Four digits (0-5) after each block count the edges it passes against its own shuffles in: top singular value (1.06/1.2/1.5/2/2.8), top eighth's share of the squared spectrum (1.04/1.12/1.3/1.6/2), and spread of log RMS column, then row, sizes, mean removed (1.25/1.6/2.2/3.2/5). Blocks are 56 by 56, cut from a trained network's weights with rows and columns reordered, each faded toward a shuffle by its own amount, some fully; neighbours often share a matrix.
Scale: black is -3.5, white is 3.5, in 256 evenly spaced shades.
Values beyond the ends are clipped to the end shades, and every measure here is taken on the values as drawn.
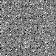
1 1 1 0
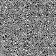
1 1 1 0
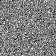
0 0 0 0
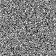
1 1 0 0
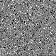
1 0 0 0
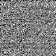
2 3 2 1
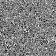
0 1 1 0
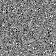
0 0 0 0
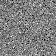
0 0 0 0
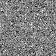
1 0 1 0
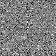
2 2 1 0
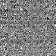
2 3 3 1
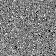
0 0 0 0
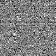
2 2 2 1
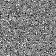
0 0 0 0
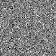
2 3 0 1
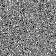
0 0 0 0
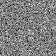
2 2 0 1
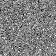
0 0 0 0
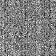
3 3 1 1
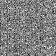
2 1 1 0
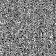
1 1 0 0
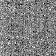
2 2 0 1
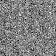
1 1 0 0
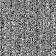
2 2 1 1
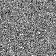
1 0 0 0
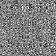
3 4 2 2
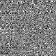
3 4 2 2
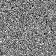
1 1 0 0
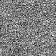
3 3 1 1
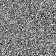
2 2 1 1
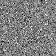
1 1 0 0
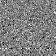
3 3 1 1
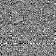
3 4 1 2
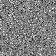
1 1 0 0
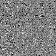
2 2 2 0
